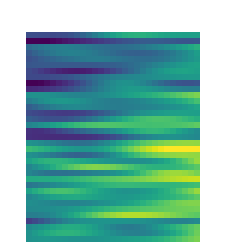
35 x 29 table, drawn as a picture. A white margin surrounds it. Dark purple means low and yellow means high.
Mirror symmetry: none. Average level on the scale: 50%. Ninth with the lowest average: top left. Grain: streaks across. Slope: up to the bottom right.
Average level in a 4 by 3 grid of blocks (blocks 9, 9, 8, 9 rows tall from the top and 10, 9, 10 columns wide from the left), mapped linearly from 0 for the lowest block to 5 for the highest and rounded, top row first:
012 | 123 | 335 | 334
